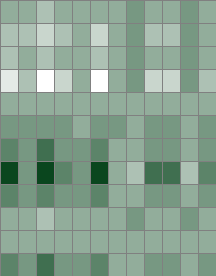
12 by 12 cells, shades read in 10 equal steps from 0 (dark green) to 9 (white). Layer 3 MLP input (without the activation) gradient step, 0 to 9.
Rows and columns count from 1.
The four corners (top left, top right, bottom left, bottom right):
5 5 3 4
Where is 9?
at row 4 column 3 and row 4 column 6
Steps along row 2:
same up down down up down down up same down up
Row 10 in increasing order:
4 4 5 5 5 5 5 5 5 5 5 6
